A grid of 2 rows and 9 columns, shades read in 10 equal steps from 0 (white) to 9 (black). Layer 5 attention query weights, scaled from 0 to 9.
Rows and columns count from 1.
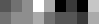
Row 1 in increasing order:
0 2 3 4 5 6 7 9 9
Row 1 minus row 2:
1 1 0 -3 -2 3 1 2 -1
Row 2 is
5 4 4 3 5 6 6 7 3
